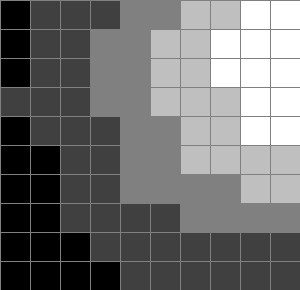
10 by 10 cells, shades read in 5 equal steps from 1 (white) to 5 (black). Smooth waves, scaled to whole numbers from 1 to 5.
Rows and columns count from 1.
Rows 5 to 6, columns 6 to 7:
3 2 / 3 2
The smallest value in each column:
4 4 4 3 3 2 2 1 1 1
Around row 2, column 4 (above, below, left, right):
4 3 4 3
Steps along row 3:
down same down same down same down same same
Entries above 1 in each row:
8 7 7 8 8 10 10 10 10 10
